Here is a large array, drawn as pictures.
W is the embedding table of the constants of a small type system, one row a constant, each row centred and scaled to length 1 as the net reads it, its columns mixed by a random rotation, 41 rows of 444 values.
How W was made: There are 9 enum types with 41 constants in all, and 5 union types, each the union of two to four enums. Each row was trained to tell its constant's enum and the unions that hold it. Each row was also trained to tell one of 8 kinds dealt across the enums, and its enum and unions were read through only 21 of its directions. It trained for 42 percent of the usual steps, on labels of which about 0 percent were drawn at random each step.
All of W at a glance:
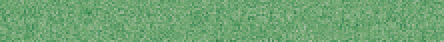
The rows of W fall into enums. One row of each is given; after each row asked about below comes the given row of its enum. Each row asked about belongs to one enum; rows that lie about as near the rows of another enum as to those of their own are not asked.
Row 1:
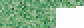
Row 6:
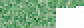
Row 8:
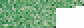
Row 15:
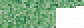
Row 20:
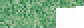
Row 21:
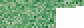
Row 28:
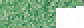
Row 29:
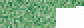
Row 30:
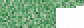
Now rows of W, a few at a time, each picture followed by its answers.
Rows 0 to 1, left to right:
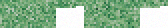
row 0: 6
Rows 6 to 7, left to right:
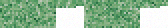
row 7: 28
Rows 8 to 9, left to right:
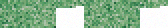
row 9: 1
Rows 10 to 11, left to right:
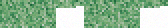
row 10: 8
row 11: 20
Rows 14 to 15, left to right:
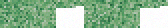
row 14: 8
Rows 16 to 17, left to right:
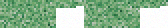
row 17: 28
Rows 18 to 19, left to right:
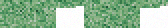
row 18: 20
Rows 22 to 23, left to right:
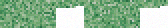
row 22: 8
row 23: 15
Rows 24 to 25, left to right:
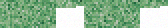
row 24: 21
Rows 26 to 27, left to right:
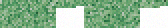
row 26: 28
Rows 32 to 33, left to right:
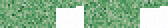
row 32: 15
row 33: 29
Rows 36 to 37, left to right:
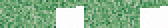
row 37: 6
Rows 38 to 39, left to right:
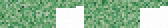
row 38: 15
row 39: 29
